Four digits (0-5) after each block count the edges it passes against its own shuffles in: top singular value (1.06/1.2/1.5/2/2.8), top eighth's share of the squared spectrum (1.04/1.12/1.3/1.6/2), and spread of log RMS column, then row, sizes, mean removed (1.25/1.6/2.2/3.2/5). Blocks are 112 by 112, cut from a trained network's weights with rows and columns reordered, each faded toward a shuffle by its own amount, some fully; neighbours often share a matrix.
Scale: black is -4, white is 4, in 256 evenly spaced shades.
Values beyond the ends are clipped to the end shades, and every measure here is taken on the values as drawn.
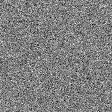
0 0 0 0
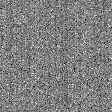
2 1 0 0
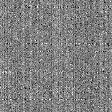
4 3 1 3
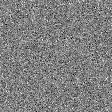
0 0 0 0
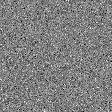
1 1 0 0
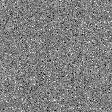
0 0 0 0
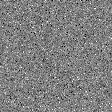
0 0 0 0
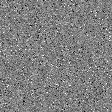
0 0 0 0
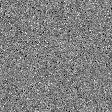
1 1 0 0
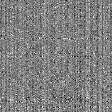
4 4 1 3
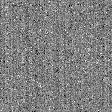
3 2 0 1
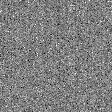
1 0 0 0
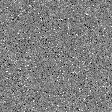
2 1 0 0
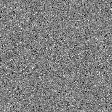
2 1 0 1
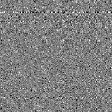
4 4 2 2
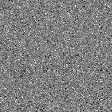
3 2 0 1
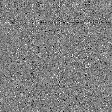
3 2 2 1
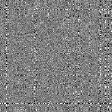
4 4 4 2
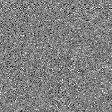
3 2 1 1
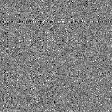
4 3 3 2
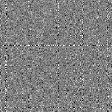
4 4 3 2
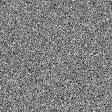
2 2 0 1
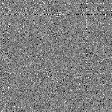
4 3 2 2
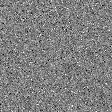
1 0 0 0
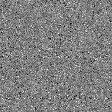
3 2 1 1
